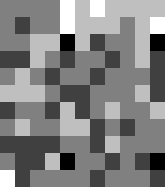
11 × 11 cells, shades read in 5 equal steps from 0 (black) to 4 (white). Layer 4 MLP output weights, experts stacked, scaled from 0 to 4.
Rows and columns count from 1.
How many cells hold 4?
5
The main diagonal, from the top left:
2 1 3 2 2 1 2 2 2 1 1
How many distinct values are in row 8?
3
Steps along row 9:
same same same up same down up down same same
